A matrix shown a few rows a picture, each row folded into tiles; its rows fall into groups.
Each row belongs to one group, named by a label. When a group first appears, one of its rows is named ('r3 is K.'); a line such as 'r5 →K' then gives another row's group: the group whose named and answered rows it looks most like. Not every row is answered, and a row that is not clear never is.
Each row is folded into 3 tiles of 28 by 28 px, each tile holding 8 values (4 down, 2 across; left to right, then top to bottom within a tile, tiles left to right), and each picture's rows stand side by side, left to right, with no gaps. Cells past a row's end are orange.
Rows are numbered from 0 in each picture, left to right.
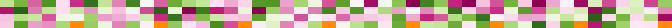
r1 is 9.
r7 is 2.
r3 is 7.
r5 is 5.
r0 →7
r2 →9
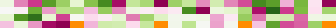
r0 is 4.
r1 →7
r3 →7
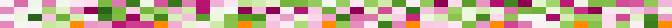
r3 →9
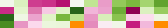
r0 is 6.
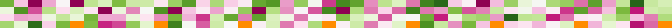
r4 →7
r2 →9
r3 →7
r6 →7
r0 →5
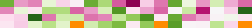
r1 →5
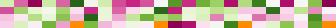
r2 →2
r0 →2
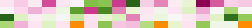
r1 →7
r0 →6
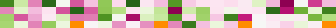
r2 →2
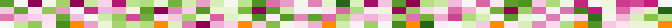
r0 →5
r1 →2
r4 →5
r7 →6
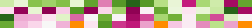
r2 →2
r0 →9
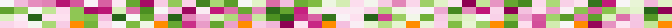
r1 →2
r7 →2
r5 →5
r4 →2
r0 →6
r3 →4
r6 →9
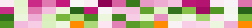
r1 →2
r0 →6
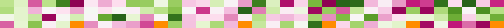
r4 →7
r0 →7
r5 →4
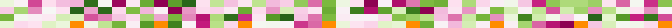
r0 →6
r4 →6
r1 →5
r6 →4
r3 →4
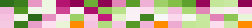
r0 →7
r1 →2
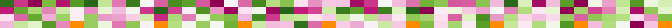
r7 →4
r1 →9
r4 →6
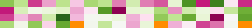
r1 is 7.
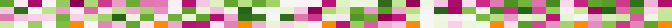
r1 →2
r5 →6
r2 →4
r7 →7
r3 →7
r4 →7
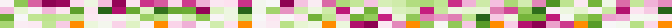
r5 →5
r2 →6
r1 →6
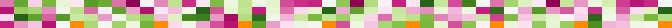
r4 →2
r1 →5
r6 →5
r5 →9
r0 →4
